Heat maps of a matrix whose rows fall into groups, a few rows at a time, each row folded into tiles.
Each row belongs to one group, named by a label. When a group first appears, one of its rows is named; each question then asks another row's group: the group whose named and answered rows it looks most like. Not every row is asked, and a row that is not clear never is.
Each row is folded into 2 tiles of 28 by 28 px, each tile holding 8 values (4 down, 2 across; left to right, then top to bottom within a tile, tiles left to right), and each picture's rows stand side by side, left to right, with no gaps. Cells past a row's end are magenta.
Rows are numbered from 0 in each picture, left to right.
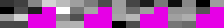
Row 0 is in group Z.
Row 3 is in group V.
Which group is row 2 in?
V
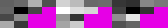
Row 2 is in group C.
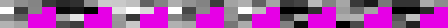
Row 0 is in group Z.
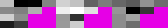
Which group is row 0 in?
V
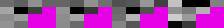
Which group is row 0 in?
Z
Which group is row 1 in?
Z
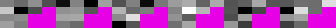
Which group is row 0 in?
Z
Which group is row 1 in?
V
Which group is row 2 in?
V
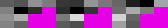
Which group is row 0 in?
Z
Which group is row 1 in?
C
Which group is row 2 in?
V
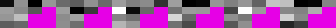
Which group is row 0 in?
V
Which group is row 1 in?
Z
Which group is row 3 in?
V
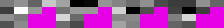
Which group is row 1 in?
V
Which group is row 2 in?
Z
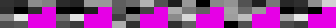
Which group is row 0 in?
C
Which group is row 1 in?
C
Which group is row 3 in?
V
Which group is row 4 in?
V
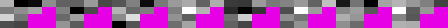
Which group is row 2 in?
V
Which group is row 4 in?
C
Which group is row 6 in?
V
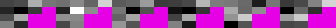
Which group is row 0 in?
C
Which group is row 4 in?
V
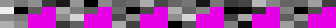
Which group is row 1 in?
V
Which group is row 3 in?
V
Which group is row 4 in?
C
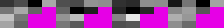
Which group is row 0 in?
V
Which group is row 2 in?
C
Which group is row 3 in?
V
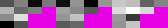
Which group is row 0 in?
V
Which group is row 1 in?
V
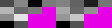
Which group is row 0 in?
V
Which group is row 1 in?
V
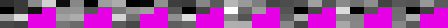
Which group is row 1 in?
V
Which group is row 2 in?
V
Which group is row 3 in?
C
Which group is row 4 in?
Z
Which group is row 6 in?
Z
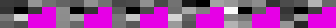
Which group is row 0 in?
C
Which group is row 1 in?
Z
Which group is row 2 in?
C
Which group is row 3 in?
V
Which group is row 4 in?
Z
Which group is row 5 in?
C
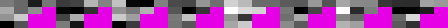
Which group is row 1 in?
C
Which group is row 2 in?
V
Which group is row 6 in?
Z
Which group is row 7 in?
C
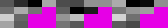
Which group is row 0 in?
V
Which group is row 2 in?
V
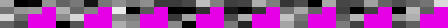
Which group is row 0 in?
V
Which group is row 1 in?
V
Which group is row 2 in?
Z
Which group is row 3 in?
C
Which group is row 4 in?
C
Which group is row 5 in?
V
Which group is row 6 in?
C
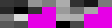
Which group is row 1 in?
V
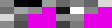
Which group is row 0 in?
V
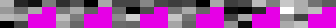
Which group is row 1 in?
V
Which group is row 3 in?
V
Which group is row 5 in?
Z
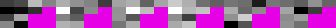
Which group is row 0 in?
C
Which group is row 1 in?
Z
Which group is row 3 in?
Z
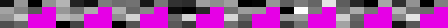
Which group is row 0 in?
V
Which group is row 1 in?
V
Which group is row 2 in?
V
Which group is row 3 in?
C
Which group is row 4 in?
V
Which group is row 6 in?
V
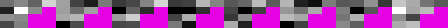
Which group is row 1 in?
V
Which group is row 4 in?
C
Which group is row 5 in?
V
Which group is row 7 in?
Z
